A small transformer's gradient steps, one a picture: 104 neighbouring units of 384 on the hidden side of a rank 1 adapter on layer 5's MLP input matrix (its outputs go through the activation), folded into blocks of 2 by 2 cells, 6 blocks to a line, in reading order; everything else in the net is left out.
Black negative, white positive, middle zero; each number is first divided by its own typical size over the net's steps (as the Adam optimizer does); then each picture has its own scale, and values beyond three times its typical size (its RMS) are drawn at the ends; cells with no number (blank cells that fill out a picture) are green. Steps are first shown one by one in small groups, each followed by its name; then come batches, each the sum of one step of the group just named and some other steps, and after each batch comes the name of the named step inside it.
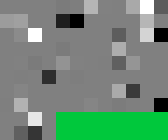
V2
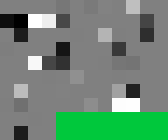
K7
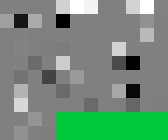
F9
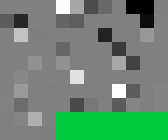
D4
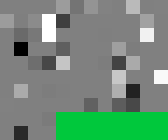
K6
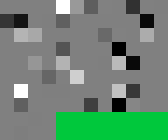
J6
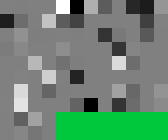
D4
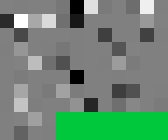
K7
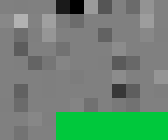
K6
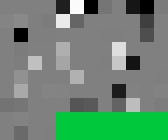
D4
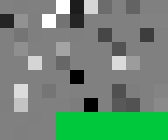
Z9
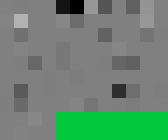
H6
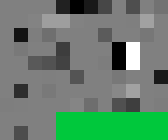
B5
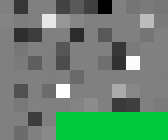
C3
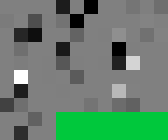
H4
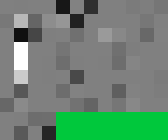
H4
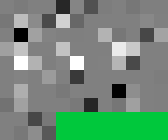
Z9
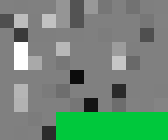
Z9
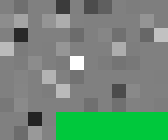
C3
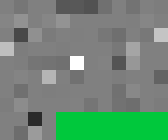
B5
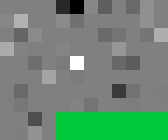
H6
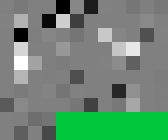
H4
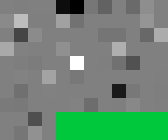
H6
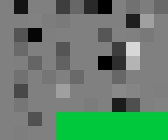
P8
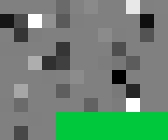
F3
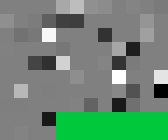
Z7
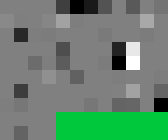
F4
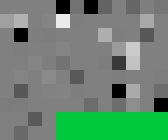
F4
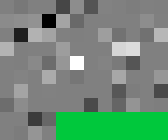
Z7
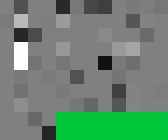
P8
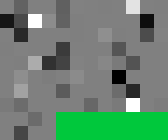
F3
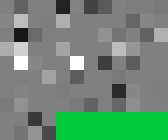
P8
